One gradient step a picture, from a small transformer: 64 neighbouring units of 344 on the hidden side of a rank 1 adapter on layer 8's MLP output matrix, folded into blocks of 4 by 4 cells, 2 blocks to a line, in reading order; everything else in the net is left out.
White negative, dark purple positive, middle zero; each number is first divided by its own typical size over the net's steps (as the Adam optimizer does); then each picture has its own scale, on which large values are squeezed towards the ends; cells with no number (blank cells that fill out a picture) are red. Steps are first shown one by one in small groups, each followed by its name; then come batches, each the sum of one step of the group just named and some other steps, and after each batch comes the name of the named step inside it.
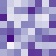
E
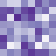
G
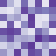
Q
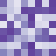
Q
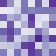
Q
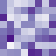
E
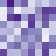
Q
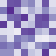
G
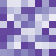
G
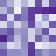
Q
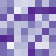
E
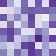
G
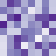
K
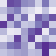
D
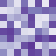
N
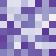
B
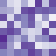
B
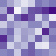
K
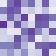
D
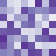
B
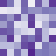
K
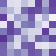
B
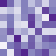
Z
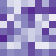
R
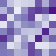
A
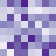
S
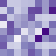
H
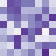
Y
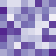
Y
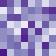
Z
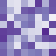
R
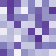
H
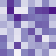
A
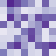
S
